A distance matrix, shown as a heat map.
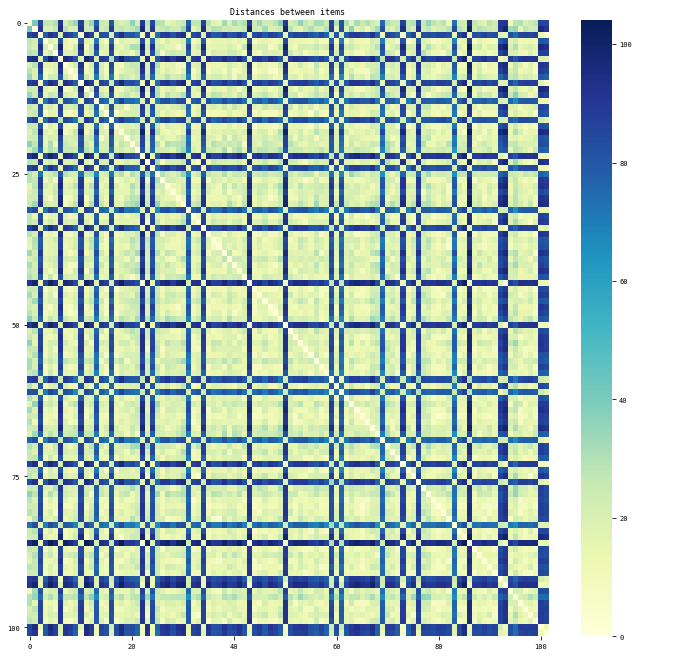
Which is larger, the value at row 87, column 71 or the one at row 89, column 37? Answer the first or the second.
the first
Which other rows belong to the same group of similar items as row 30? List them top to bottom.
0, 1, 3, 4, 5, 7, 8, 9, 11, 12, 14, 15, 17, 18, 19, 20, 21, 23, 25, 26, 27, 28, 29, 32, 33, 35, 36, 37, 38, 39, 40, 41, 42, 44, 45, 46, 47, 48, 49, 51, 52, 53, 54, 55, 56, 57, 58, 60, 62, 63, 64, 65, 66, 67, 68, 70, 71, 72, 74, 75, 77, 78, 79, 80, 81, 82, 84, 85, 87, 88, 89, 90, 91, 94, 95, 96, 97, 98, 99
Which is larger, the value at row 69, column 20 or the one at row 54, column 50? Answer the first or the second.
the second
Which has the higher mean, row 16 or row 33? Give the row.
16
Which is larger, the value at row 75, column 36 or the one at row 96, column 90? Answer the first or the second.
the first
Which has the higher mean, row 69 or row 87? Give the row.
69
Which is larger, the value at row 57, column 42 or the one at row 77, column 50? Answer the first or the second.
the second
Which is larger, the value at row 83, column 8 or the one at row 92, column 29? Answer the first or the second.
the second
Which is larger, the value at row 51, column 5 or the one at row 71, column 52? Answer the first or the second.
the first
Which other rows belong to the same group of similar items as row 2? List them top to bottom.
6, 10, 13, 16, 22, 24, 31, 34, 43, 50, 59, 61, 69, 73, 76, 83, 86, 92, 93, 100, 101
